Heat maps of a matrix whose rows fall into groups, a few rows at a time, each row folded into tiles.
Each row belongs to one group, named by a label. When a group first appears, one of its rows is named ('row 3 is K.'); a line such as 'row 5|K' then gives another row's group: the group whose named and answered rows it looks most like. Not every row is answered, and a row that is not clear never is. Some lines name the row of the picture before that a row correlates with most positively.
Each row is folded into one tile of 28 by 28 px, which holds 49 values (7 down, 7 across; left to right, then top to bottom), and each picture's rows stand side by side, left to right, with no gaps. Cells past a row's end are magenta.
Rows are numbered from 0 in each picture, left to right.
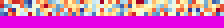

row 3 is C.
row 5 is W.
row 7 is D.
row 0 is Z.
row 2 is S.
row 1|S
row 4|C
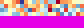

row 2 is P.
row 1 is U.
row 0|W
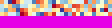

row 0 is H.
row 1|P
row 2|D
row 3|U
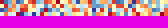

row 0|D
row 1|C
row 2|W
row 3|C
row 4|W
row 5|H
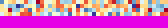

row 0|H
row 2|W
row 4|W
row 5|H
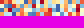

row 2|U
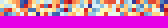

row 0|P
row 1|D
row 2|Z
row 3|C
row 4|U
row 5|P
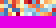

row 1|Z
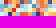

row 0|S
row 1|S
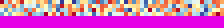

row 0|Z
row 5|U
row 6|P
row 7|C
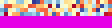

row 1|D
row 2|S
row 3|H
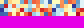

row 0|W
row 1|S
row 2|H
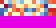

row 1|H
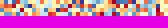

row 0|U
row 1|H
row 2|P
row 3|D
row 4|W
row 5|C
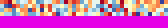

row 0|P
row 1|U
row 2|Z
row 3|C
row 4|S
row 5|S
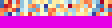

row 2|U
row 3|C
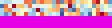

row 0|U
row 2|Z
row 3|Z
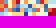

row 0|Z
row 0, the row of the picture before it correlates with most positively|2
